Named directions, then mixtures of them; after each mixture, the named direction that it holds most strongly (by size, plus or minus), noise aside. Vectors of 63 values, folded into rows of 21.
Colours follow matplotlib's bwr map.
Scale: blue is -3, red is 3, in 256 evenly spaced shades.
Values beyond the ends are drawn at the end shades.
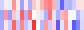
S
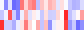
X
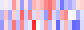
S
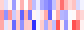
S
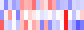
X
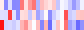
X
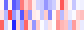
S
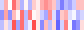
S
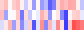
S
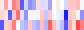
X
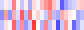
S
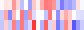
S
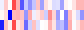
X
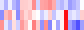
X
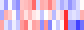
X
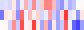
S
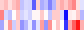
X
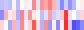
S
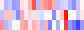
X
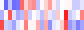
X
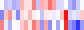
X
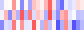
S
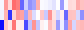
X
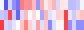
X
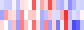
S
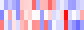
X
